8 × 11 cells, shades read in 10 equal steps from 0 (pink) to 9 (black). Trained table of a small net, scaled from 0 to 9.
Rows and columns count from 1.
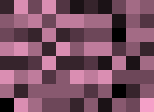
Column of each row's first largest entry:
6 9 9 4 8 4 9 1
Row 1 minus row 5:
0 -6 -1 0 -1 1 1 0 3 -5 1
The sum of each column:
38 29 32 31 36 39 35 39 48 39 32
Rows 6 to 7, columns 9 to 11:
5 5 5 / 9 7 4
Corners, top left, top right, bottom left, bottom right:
7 4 9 0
